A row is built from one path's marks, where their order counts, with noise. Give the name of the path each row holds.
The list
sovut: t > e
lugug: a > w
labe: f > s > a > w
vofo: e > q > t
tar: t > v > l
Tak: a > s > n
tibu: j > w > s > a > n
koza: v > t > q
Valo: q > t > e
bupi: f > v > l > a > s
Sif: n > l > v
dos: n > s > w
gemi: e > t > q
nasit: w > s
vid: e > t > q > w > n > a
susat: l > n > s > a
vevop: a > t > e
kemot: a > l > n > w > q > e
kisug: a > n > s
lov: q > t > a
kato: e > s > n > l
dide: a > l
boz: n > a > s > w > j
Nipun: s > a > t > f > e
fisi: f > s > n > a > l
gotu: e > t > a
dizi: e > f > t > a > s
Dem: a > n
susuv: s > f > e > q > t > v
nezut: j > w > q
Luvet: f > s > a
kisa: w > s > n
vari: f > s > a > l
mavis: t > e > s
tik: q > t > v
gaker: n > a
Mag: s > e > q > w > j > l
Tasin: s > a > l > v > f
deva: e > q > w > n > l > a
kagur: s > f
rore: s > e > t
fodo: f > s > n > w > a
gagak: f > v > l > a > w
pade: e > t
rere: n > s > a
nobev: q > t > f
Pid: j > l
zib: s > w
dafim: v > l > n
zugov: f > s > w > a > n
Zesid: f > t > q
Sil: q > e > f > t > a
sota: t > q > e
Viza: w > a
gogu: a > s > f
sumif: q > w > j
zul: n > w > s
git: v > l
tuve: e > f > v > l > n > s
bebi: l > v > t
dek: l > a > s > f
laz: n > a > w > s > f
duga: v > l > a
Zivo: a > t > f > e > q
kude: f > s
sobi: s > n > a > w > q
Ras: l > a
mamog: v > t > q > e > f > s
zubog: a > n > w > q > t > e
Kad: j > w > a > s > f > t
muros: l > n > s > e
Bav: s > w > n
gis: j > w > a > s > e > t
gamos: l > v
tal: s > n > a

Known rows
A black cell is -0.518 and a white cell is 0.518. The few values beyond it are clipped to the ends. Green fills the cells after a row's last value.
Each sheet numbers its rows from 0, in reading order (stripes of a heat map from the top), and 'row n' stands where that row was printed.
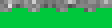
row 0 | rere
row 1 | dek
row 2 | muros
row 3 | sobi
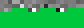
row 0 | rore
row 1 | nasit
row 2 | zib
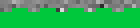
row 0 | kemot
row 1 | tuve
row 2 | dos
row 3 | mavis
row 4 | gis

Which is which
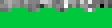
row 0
zugov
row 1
sota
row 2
gaker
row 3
kude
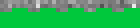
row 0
vid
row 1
tal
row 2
zubog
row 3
mamog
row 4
vofo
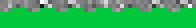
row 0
susat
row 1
sovut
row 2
Valo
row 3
gemi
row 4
Luvet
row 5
vevop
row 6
pade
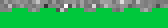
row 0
Sil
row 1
kisug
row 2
Viza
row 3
lov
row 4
Tak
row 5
bupi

